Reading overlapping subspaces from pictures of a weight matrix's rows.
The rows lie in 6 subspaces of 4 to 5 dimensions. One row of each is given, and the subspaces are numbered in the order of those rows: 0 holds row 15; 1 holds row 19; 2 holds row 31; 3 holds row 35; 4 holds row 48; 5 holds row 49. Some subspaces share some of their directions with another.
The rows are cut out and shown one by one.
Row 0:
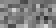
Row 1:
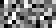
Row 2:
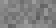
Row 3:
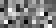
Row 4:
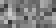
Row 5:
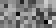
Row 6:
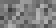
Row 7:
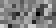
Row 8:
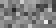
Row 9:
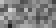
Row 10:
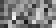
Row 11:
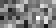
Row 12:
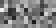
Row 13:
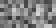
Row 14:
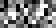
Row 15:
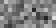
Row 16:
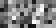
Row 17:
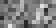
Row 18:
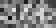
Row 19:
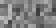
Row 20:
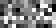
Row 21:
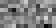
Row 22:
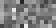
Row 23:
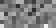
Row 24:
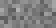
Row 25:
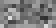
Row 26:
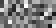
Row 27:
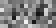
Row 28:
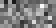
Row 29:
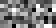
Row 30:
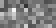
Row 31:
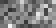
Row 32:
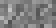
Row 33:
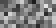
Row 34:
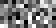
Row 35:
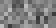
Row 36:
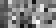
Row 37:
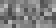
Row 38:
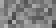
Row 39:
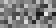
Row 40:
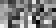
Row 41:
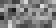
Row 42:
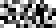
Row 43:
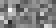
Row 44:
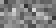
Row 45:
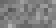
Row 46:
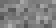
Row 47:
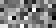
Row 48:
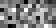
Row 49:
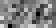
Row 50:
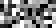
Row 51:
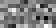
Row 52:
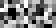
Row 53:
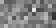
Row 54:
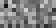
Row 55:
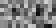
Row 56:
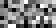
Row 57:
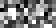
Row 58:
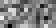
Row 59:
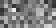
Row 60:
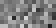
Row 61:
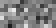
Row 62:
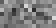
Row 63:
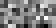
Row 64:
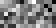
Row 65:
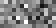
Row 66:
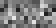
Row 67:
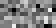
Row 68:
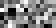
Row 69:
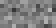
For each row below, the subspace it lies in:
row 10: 3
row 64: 2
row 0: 1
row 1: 3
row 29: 1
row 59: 4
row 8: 1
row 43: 1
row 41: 3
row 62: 0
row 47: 0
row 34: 5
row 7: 5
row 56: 4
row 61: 0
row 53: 0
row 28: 3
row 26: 3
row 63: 1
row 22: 0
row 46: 0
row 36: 5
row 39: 5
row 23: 2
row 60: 0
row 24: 4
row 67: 1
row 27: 3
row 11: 5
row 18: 4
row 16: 5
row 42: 4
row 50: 3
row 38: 3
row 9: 2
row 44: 0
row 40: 5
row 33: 2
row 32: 1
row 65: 5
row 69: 1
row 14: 2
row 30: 0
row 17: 0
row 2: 2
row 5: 1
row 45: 2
